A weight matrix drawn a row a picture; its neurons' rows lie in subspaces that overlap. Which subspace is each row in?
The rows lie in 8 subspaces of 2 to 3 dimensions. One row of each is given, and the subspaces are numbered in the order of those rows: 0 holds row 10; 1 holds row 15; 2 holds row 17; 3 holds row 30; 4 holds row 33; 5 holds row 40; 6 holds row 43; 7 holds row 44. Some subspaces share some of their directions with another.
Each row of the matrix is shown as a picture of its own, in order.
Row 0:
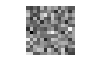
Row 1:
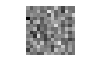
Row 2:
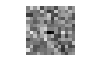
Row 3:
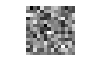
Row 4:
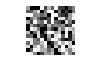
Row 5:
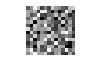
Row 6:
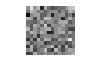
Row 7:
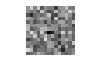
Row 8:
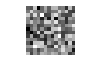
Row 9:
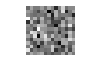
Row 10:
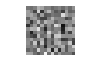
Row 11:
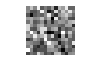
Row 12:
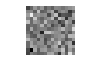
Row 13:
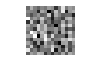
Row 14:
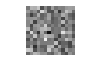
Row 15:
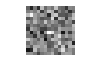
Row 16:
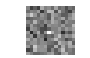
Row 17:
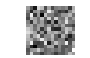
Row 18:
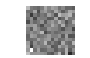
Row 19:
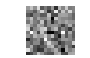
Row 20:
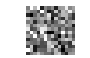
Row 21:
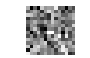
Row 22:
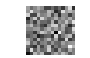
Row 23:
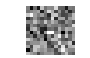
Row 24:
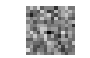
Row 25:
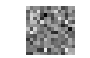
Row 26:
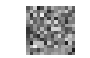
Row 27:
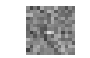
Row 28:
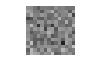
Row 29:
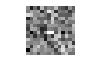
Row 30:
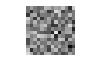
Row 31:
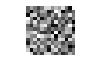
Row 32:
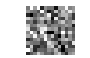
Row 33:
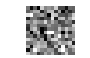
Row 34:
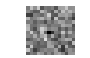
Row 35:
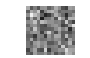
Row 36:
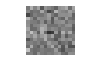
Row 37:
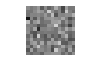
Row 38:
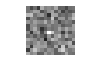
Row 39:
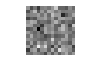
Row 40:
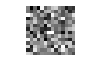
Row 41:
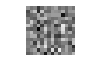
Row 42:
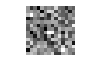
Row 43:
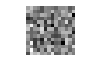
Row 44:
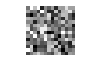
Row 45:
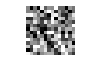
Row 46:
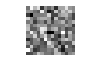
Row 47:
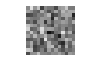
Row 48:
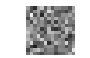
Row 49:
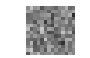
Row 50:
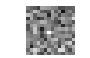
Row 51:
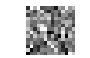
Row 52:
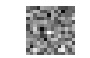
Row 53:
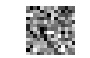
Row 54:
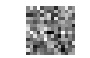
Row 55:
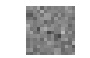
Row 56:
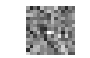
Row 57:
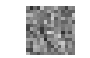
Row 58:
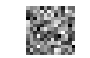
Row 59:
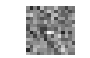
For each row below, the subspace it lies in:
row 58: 0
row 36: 3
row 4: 2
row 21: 1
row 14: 7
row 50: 4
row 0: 5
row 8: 2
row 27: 3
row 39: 0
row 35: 5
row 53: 4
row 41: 0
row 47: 6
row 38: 4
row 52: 4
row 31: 3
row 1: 0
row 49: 6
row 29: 3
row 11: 5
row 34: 4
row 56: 1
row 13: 0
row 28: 6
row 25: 5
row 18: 1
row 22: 3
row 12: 1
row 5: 7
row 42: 6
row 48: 2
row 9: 0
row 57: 6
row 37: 0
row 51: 1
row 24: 5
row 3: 5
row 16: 7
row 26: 2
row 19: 5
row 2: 3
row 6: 5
